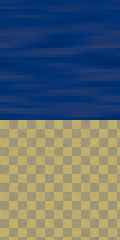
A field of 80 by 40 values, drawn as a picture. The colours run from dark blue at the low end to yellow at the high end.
It is made of 2 by 1 panels. Panel 1,1: very low, streaked across, faint in contrast. Panel 2,1: high, checkered.
